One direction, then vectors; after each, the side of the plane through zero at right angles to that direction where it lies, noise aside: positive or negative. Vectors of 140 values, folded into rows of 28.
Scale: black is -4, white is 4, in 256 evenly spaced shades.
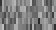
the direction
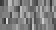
positive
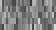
negative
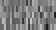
negative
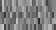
positive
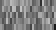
positive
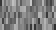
positive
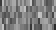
positive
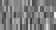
positive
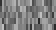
positive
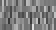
positive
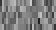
positive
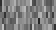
positive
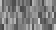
negative
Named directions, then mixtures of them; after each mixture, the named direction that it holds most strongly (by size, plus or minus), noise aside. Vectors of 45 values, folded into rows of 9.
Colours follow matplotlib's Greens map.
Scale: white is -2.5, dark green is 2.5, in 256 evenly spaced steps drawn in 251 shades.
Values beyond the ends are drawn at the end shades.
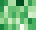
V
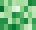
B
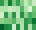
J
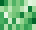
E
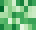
V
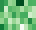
V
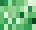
E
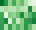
E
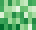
B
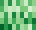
J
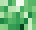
V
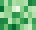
B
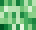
J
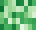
V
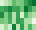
J
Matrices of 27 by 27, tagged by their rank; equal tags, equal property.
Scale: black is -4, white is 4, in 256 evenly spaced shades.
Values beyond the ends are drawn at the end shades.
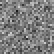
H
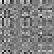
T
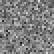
H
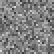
H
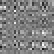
T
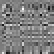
T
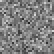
H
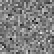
H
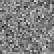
H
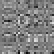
T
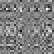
T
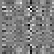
T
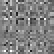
T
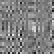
T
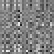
T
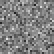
H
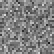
H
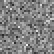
H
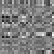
T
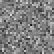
H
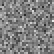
H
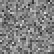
H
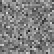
H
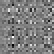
T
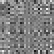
T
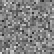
H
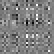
T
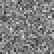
H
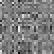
T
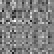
T
